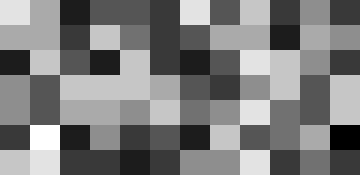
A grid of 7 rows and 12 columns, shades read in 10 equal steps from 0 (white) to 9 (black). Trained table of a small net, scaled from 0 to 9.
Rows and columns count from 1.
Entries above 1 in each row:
10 12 11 12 11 11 10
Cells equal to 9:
1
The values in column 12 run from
2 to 9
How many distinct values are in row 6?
9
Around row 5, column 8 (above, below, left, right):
7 2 5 1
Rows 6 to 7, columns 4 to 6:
4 7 6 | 7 8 7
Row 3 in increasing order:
1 2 2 2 4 6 6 7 7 8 8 8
